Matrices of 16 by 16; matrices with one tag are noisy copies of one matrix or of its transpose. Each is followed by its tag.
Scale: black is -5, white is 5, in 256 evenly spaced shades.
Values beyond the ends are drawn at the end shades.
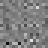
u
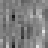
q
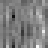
q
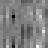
q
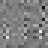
u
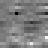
q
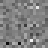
u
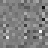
u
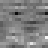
q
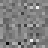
u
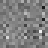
u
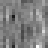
q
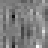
q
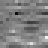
q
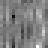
q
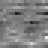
q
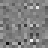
u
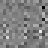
u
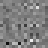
u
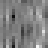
q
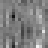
q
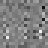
u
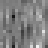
q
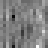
q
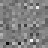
u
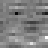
q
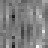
q
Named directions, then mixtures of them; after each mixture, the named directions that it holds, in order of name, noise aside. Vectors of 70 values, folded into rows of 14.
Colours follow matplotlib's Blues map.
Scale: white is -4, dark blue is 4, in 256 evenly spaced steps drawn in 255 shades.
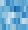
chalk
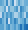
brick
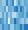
brick, chalk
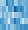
brick, chalk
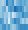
brick, chalk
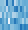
brick, chalk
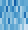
brick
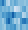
chalk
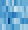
brick, chalk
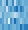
brick, chalk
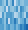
brick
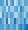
brick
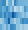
brick, chalk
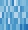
brick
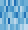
brick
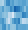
chalk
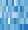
brick, chalk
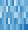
brick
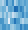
brick, chalk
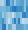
chalk
